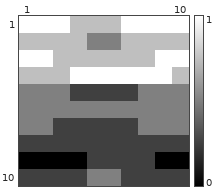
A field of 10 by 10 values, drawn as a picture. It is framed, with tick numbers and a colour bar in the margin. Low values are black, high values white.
Grain: streaks across. Slope: up to the top. Roughest part: centre.
